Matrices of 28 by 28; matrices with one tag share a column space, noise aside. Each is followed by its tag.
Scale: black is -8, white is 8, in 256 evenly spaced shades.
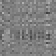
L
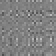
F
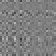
F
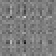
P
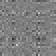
F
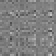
F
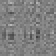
L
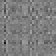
P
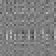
L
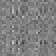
P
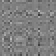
F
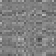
F
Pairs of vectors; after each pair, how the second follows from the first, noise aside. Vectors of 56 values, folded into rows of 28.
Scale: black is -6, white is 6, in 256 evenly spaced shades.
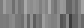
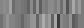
shuffled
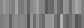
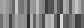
scaled up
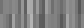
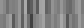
negated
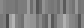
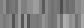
shuffled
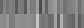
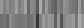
negated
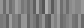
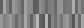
reversed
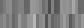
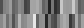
scaled up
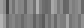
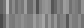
negated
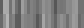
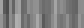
negated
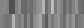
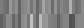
reversed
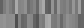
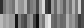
scaled up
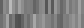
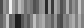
scaled up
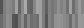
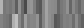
negated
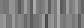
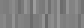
shrunk
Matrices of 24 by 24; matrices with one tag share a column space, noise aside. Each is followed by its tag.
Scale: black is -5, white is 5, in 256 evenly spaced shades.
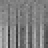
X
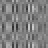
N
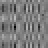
N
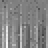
X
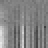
X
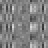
N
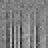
X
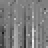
X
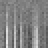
X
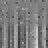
X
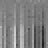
X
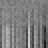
X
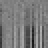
X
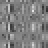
N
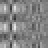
N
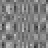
N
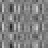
N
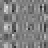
N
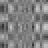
N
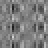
N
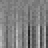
X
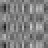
N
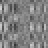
N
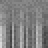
X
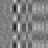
N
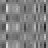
N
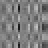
N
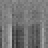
X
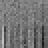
X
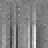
X
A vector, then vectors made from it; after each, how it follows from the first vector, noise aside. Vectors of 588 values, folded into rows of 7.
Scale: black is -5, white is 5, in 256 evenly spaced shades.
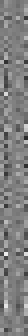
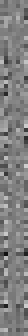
sign-scrambled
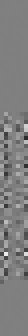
partly zeroed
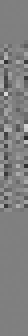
partly zeroed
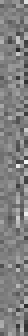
wrapped around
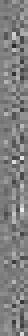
wrapped around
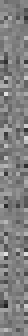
sign-scrambled
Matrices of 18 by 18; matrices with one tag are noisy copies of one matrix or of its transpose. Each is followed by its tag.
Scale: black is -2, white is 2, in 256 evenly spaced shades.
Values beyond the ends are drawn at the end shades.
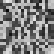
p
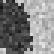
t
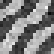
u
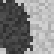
t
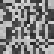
p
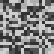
p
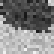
t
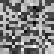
p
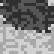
t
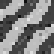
u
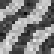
u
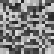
p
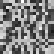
p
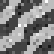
u
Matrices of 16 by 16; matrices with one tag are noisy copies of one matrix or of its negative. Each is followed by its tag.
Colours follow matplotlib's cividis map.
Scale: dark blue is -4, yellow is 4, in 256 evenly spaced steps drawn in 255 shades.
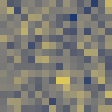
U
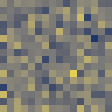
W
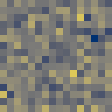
W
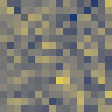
U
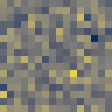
W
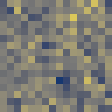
U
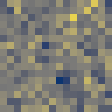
U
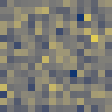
W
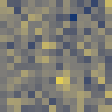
U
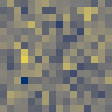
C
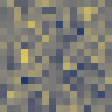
C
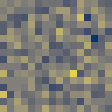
W
